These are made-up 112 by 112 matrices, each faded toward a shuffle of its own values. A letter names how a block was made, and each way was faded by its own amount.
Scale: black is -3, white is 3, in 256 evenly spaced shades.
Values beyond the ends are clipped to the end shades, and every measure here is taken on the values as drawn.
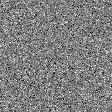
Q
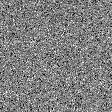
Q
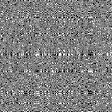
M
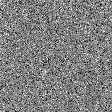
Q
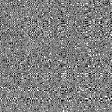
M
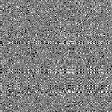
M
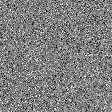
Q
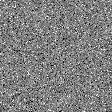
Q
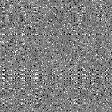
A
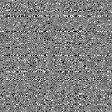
M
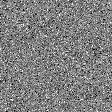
Q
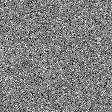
Q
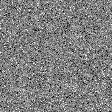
Q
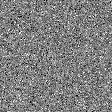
Q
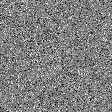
Q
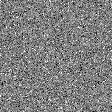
Q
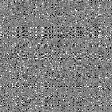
A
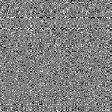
M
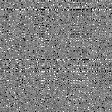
A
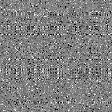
A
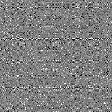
A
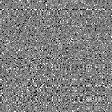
A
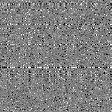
A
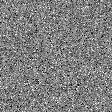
Q
